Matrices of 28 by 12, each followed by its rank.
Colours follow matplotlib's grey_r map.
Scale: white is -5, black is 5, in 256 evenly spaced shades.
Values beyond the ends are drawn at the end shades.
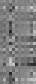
two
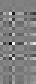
one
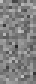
full rank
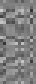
two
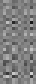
two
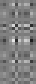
one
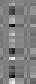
one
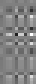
one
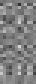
two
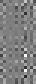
two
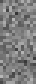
full rank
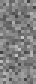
full rank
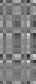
one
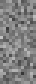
full rank
